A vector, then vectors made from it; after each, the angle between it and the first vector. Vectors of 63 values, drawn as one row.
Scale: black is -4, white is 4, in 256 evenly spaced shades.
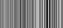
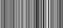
nearly opposite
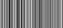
orthogonal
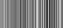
nearly parallel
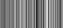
nearly opposite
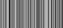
partly opposed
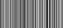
nearly parallel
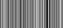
nearly parallel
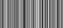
partly aligned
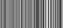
nearly opposite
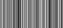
orthogonal
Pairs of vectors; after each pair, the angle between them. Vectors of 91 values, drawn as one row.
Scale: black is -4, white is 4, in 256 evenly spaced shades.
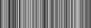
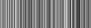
partly opposed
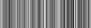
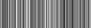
partly aligned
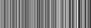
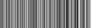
nearly opposite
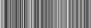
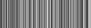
orthogonal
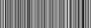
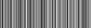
partly aligned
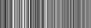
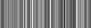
orthogonal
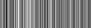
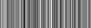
orthogonal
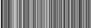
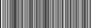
nearly opposite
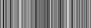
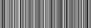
orthogonal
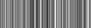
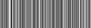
orthogonal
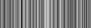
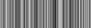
orthogonal
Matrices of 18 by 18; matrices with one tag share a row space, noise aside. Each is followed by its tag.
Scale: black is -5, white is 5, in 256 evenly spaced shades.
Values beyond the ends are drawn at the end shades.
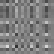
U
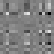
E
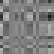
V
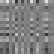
U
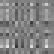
U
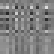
U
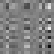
E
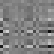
V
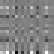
U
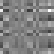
V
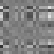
V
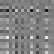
U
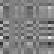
V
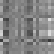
V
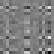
E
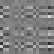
V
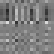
U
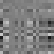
V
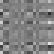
V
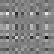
U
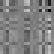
E
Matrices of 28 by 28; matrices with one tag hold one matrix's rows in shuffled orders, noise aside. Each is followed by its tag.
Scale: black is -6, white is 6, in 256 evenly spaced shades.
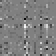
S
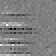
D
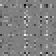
S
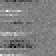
D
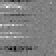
D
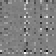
S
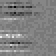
D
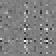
S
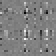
S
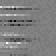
D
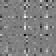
S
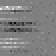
D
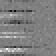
D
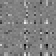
S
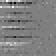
D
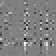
S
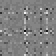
S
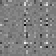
S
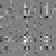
S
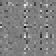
S
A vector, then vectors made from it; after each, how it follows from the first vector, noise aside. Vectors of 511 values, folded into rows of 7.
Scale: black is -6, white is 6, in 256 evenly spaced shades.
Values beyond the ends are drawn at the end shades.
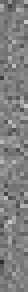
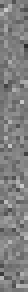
wrapped around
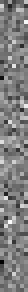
scaled up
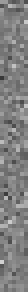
sign-scrambled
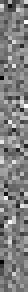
scaled up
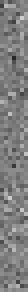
wrapped around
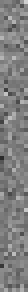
wrapped around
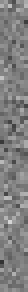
sign-scrambled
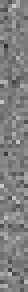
wrapped around
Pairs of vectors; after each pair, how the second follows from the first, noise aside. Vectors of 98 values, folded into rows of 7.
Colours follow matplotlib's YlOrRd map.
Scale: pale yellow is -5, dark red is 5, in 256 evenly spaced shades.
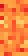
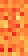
shuffled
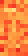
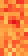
shuffled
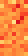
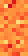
wrapped around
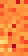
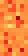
shuffled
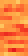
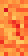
shuffled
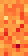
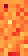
shuffled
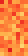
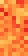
shuffled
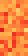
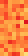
shuffled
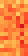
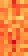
wrapped around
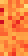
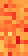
shuffled
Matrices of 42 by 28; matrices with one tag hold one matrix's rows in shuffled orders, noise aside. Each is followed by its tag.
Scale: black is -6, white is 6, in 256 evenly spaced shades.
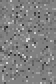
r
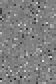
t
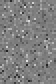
r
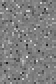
r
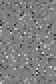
t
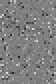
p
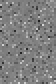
t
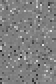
t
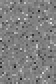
t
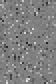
r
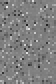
r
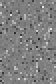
t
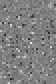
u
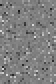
p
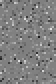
t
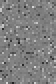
p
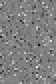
t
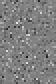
r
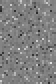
t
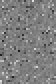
p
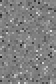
t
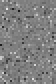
p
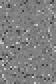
p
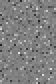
t
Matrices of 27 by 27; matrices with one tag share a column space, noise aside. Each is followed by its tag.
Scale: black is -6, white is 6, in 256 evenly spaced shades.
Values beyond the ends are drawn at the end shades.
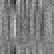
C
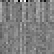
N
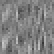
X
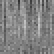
C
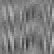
X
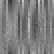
C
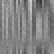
C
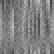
C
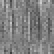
C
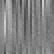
C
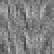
X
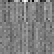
N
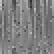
C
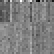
N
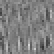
X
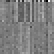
N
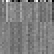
N
